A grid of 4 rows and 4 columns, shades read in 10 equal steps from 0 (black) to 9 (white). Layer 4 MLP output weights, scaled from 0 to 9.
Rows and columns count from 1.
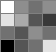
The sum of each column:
21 17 16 19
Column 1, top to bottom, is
9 8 4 0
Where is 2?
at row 2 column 4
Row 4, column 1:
0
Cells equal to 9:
1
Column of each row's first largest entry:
1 1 3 4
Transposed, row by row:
9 8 4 0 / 5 6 3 3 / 4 3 5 4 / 5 2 4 8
